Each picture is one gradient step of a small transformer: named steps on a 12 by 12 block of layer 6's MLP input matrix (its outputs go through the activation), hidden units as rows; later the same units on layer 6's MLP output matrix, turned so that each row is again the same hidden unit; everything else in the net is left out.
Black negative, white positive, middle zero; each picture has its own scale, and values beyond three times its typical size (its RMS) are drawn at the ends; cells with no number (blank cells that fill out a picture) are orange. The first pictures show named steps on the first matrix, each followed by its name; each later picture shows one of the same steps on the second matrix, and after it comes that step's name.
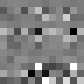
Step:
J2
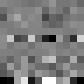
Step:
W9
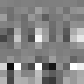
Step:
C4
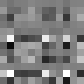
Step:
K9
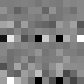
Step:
W9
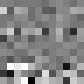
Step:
J2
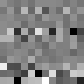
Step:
J2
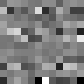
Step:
C4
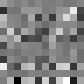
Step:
C4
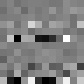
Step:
W9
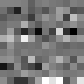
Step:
C4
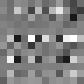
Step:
K9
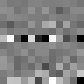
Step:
W9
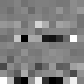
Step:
W9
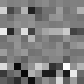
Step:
J2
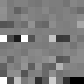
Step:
W9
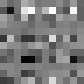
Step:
K9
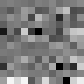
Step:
C4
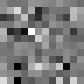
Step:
C4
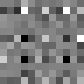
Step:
K9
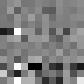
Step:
J2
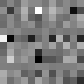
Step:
K9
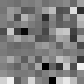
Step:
C4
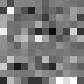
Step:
C4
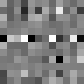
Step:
K9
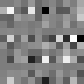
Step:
K9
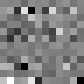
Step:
C4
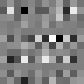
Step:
K9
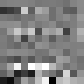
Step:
J2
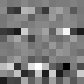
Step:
J2
